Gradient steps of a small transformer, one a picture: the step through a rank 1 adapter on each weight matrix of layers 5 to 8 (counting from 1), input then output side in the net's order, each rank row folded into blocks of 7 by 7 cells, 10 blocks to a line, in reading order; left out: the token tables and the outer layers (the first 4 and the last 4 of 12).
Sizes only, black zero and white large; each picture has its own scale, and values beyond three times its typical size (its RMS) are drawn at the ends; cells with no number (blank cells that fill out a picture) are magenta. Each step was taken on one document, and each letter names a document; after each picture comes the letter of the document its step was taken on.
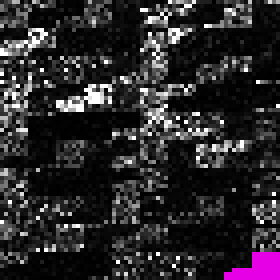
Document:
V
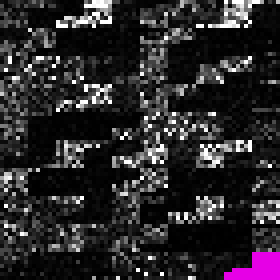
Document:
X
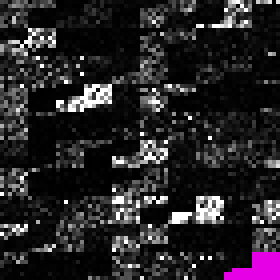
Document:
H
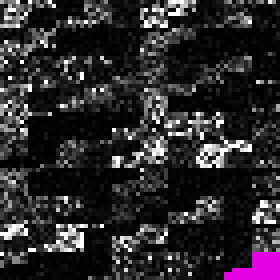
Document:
V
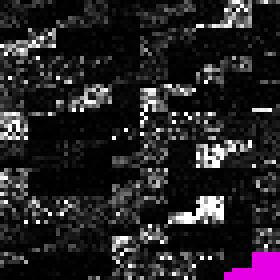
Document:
H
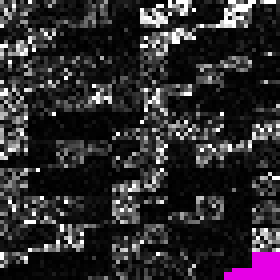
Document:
V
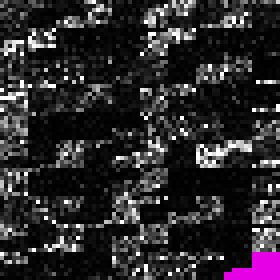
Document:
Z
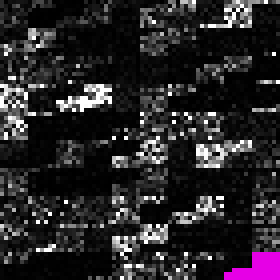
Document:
H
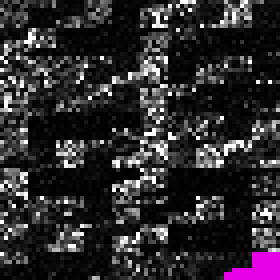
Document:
Z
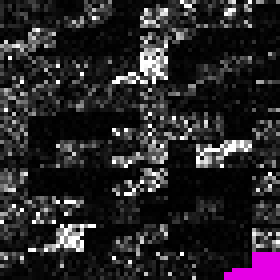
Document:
Z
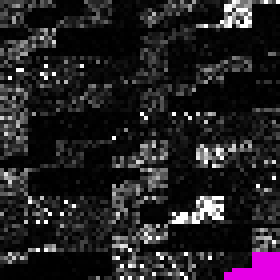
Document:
H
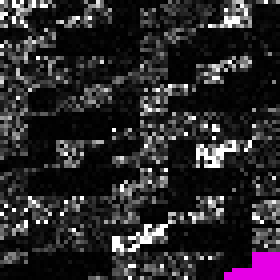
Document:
H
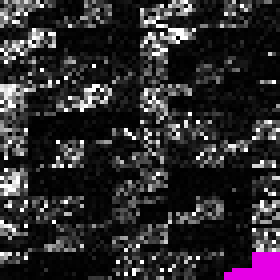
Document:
V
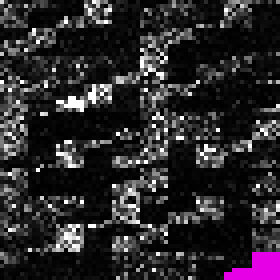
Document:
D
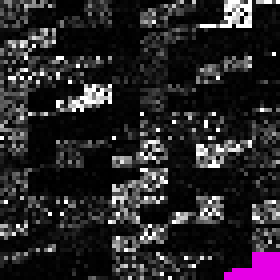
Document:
H
